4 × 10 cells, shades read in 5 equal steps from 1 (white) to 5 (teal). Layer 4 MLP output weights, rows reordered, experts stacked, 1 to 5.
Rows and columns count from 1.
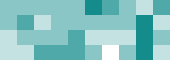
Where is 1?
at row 4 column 7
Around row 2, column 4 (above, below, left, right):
3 3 2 3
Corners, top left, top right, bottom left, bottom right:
3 4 2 2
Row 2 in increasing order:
2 2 3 3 3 3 3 3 4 5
